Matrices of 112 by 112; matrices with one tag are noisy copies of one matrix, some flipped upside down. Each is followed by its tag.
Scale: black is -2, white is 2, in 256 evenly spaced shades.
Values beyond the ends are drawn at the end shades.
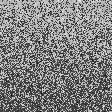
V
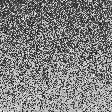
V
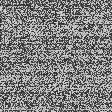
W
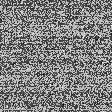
W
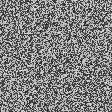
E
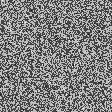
E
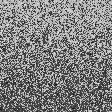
V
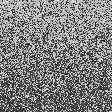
V
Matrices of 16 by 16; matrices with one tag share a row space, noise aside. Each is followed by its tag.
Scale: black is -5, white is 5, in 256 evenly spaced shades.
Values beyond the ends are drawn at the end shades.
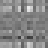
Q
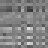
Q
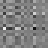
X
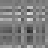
Q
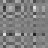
X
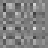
X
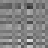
Q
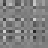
X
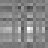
Q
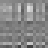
Q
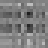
Q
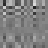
X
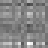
Q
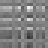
Q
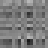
Q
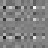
X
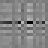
Q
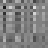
X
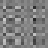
X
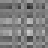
Q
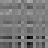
Q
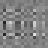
X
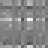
Q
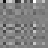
X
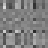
X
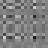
X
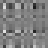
X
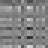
Q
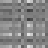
Q
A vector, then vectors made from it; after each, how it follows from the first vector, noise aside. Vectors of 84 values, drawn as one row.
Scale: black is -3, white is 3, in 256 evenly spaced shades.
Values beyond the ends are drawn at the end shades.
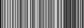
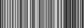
copied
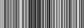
wrapped around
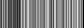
reversed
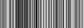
wrapped around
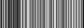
reversed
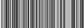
sign-scrambled
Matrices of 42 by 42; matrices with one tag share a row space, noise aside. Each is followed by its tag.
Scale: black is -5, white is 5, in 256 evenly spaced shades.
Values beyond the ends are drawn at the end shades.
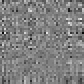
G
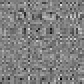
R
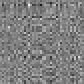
R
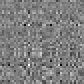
R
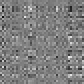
G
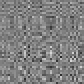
R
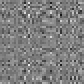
R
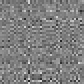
R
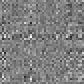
G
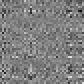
G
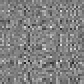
R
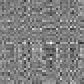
R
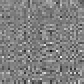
R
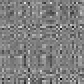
R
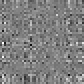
G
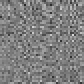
R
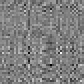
R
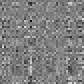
G
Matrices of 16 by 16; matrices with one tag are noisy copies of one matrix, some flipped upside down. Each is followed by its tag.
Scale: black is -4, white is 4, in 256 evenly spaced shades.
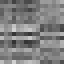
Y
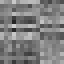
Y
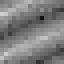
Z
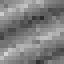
Z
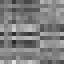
Y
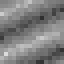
Z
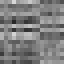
Y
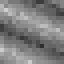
Z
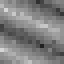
Z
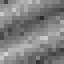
Z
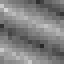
Z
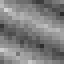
Z
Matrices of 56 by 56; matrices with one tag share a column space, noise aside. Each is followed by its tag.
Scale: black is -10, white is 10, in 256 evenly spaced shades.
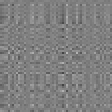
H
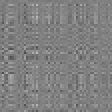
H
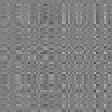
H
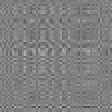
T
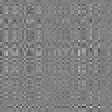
T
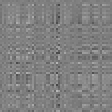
H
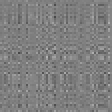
H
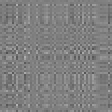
H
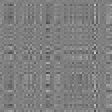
H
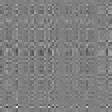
T
